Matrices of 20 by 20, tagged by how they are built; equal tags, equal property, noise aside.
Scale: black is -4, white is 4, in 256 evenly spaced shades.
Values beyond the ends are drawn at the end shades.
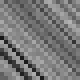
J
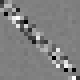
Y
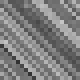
J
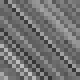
J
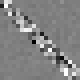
Y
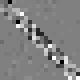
Y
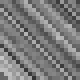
J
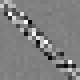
Y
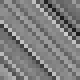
J
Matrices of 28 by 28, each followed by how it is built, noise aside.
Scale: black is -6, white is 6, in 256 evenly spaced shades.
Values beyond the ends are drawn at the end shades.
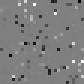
sparse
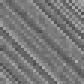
Toeplitz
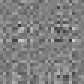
low rank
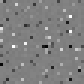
sparse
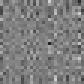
low rank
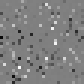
sparse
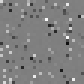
sparse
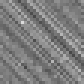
Toeplitz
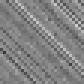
Toeplitz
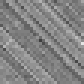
Toeplitz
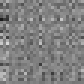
low rank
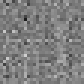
low rank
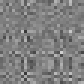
low rank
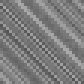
Toeplitz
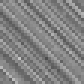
Toeplitz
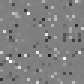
sparse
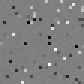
sparse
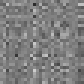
low rank
